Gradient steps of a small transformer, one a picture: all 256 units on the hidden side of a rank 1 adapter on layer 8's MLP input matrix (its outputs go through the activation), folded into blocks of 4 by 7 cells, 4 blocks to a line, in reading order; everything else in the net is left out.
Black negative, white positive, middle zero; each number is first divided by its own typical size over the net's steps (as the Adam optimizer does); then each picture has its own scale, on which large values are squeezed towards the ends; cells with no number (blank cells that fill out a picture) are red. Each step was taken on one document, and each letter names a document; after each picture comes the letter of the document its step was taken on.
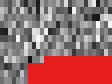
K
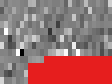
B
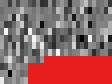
B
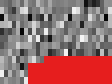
K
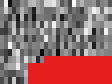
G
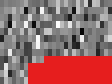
K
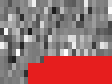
B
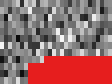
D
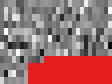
B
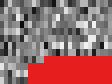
G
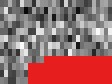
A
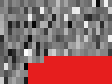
K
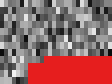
A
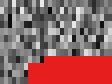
D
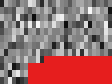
G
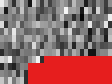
G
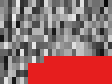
A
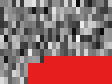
A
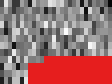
G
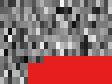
G
